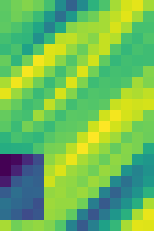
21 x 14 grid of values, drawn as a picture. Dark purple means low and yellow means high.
The middle right is the ninth with the highest average. On average the colour sits 70% of the way up the scale. The values are skewed, with a long tail toward low values. The bottom left is the ninth with the lowest average. In the bottom left lies a patch that is lower than the rest.
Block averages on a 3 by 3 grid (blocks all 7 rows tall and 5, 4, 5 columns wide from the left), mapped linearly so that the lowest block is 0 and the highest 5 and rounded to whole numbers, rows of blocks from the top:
4 4 4 | 4 5 5 | 0 4 2
